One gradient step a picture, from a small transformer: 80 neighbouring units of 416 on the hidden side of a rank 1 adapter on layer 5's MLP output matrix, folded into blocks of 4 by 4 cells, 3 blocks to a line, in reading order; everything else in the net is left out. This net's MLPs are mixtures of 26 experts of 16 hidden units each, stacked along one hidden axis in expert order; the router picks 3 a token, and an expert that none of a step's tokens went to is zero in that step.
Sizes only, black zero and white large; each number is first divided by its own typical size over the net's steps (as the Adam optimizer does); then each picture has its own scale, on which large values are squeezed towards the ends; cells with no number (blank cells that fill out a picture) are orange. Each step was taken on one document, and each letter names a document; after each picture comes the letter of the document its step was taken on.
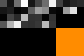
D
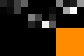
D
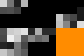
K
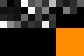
D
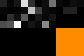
D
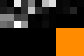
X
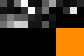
D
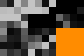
K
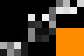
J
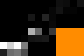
J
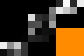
J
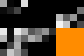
K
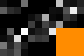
X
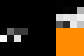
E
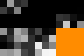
K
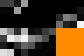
K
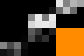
J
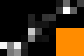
J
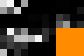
K
